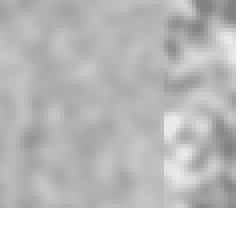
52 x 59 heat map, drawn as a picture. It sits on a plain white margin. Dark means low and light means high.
Slope: none. Mirror symmetry: none. Seam: vertical, 70% of the way across, the left part calmer. Odd rows or columns: none. Histogram: heavy tails on both sides. Grain: blotchy. Average level on the scale: 70%.
